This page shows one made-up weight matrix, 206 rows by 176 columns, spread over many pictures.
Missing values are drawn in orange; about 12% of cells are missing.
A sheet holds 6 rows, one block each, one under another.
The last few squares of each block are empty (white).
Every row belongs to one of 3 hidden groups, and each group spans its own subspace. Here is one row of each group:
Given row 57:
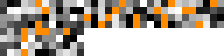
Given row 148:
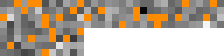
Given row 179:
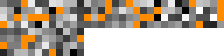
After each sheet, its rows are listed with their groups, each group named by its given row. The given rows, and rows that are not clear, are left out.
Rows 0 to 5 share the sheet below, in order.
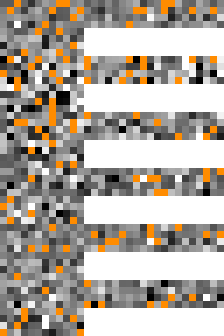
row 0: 148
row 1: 179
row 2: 57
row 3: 148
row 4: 148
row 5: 148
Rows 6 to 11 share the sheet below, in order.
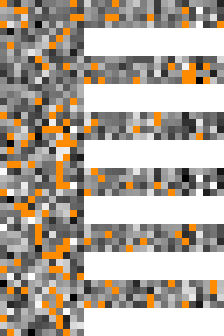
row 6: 179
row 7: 179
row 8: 179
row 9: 179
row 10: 179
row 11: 179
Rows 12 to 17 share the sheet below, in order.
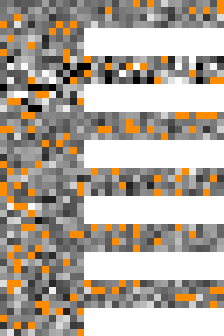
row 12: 148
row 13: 57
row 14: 148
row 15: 57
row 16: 57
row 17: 179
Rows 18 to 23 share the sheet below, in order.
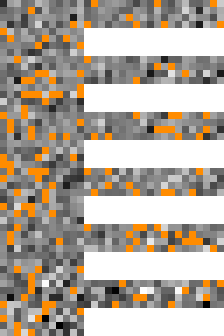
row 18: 179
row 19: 148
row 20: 148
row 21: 57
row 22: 148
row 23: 148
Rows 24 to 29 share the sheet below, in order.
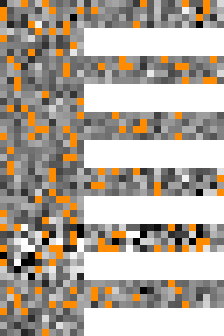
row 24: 179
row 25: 148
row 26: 179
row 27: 179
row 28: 57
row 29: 148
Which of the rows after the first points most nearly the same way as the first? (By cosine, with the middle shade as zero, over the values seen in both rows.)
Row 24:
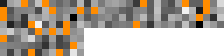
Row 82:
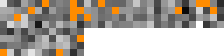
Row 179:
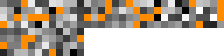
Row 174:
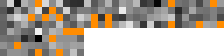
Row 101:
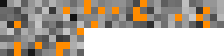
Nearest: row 101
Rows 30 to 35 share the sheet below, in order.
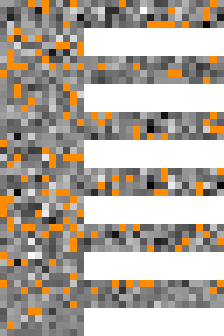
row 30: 148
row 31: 57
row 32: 148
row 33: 148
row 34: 57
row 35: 57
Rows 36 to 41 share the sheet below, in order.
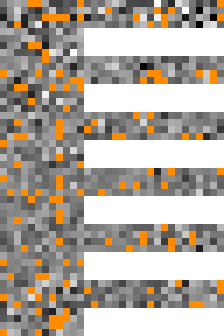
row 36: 179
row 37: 148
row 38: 148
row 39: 179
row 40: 179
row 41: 57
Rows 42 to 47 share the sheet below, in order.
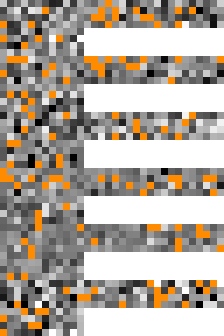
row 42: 57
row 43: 148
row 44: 57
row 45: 148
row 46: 148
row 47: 179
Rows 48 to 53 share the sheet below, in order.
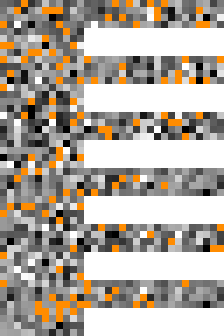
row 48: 148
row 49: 179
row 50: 179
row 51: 148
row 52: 148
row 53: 148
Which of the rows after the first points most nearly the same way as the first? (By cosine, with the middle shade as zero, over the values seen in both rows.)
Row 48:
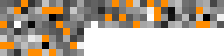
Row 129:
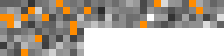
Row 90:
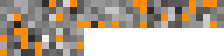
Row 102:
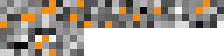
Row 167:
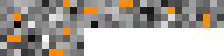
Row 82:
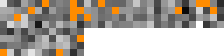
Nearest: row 129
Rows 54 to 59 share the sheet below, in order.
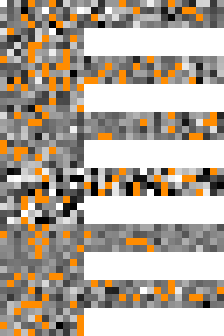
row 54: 57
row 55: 179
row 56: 179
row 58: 179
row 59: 148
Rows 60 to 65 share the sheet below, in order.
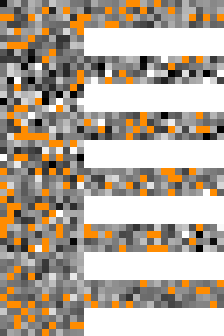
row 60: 179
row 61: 148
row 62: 148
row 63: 148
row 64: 179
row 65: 57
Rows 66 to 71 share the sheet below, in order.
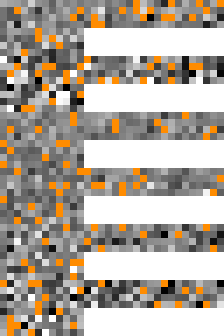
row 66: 148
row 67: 179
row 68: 148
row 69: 148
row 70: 57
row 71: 57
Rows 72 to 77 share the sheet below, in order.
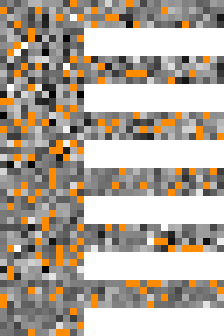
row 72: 57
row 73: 57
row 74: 179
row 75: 179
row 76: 148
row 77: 148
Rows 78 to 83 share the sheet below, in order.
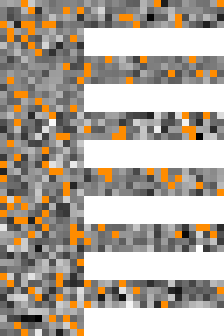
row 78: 148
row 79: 57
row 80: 179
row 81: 179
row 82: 179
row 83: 57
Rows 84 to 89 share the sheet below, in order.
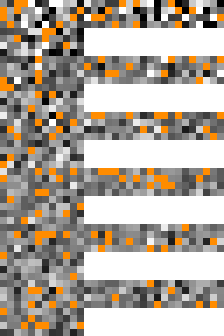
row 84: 179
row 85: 148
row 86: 179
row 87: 179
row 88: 148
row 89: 179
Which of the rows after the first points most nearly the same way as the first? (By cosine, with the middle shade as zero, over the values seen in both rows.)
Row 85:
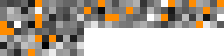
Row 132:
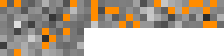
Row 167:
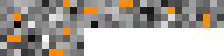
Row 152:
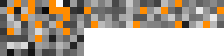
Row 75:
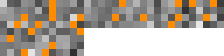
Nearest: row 132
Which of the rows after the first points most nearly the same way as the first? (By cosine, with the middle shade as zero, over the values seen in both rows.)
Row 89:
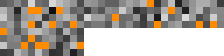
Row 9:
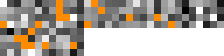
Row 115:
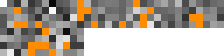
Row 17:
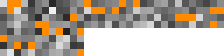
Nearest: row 9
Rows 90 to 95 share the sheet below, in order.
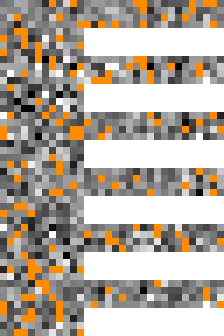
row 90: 148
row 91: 148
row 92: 179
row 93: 179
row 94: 179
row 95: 148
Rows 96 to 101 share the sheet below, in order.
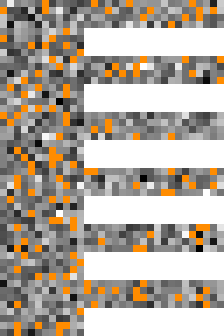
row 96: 57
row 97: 148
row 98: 57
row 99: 148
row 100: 179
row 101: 179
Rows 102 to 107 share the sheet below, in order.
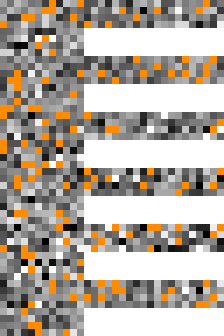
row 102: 57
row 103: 57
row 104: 148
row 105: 57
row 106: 57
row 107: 179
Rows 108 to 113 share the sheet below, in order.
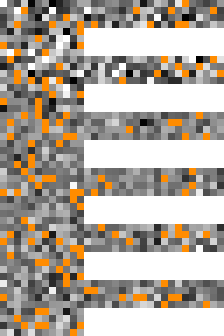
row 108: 179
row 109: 57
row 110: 148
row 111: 179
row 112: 179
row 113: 179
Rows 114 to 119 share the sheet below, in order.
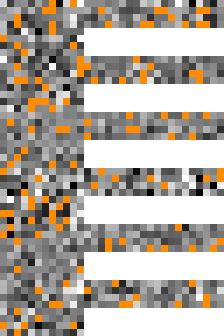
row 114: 57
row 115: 179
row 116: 148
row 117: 179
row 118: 57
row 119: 57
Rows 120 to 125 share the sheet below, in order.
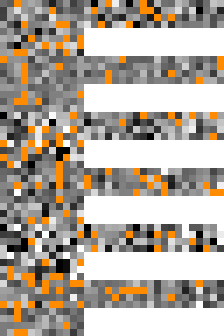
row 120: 57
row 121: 179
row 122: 179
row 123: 148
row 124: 179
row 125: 179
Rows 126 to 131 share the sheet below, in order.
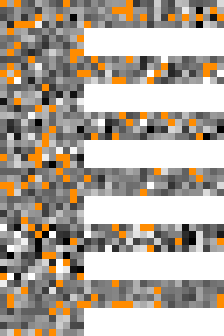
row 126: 179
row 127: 148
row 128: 148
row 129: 148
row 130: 179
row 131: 179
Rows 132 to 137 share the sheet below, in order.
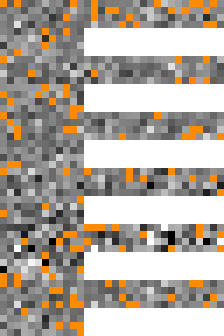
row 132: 148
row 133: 57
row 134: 148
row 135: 148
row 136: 148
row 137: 148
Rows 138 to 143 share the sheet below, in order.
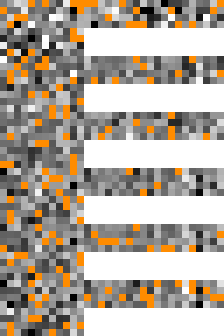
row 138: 148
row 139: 179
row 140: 57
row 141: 179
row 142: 179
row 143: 179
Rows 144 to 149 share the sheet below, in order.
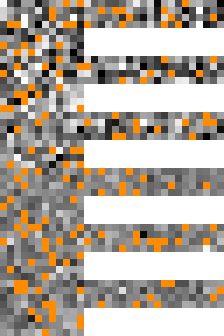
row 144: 179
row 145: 57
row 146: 148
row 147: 148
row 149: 57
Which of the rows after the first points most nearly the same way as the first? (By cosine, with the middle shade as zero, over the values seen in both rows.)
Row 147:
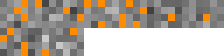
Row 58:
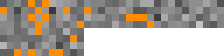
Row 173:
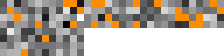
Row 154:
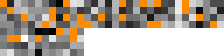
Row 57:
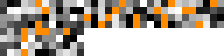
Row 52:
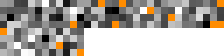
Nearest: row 173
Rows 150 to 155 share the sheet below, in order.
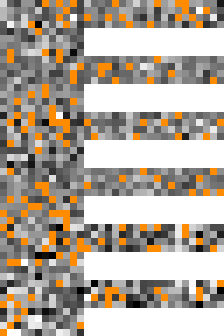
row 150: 179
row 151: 148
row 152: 57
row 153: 179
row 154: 57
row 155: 57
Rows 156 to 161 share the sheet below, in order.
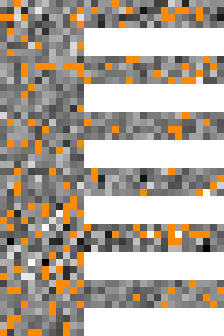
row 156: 57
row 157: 179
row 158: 179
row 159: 148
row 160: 148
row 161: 179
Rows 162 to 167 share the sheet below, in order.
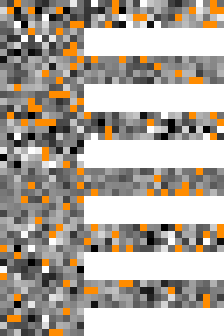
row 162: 57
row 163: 179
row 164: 148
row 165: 179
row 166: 148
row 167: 148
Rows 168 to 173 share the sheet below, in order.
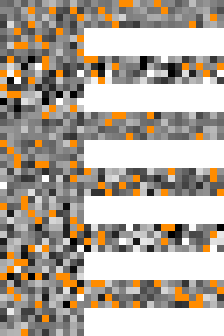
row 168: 57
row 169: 148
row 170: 57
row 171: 57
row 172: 57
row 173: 57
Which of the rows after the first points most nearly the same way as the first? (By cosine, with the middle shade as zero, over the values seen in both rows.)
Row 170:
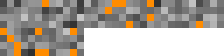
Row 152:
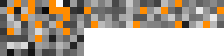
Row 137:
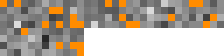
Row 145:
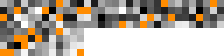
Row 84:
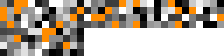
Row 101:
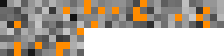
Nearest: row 152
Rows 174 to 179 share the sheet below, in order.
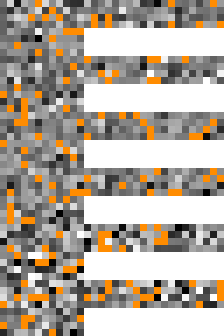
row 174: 57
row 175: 148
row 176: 148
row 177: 148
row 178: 57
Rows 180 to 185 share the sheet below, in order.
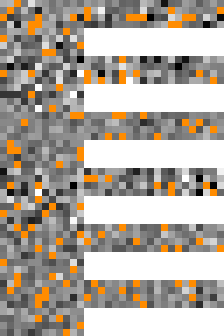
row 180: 148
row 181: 57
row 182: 148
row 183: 179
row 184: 57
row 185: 179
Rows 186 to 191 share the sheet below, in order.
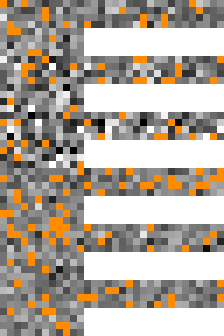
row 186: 57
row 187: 179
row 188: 148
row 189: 57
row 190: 148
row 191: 57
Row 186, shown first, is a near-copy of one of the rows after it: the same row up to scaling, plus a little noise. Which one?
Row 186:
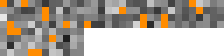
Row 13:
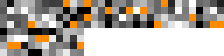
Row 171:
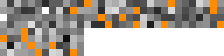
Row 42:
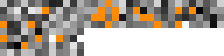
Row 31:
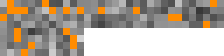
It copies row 171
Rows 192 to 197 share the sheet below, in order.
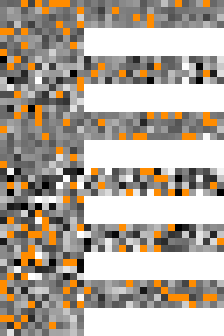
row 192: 148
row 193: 179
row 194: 148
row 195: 57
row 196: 57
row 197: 57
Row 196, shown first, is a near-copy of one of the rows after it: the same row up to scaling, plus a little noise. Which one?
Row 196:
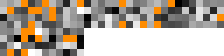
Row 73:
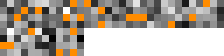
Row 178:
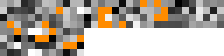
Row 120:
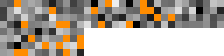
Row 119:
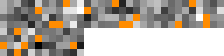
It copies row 178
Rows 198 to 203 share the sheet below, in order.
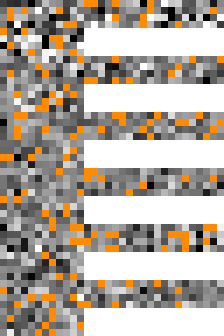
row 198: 148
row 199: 148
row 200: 57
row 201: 148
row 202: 179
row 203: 57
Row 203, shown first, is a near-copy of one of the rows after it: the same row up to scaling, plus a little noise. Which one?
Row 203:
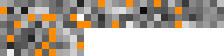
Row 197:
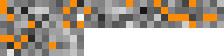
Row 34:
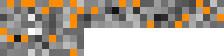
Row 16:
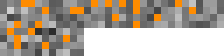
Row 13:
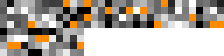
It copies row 197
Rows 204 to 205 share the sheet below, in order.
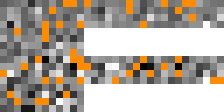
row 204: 148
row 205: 148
